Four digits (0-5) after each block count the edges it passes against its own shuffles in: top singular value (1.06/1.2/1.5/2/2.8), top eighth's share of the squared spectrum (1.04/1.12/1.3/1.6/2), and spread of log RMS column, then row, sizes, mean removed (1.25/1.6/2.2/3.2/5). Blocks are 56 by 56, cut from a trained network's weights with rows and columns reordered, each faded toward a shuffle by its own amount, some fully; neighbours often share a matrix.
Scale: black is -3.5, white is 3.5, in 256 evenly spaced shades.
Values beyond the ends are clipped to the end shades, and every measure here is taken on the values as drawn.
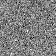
0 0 0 0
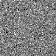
2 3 1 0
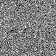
0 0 0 0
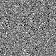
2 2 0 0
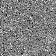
1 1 0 0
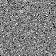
1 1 0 0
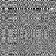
4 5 0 3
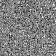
2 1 0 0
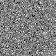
1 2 0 0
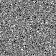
0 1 0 0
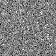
2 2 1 0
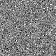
1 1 0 0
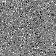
0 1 0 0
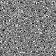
3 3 0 2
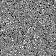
0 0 0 0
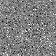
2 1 0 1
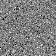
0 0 0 0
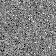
0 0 0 0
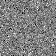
0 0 0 0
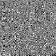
3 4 2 2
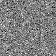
2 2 0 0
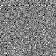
3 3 0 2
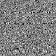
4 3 0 2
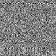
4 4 0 2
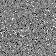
0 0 0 0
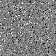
2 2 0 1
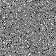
1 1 0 0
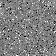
1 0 0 0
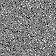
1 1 0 0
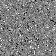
2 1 0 0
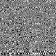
4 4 0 3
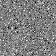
0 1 0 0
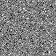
1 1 0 0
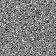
1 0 0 0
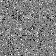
2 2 0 1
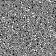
1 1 0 0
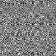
4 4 1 3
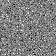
1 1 0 0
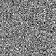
3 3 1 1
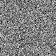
1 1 1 0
